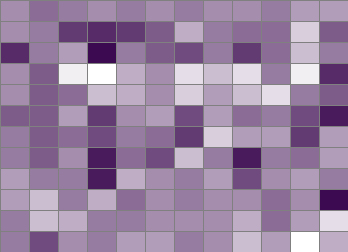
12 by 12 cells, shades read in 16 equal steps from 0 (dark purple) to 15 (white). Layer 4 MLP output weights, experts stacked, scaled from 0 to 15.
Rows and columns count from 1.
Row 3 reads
2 7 9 0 7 5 4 7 3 6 11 7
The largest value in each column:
9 11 14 15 10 9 13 12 13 13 15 13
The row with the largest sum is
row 4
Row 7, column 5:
7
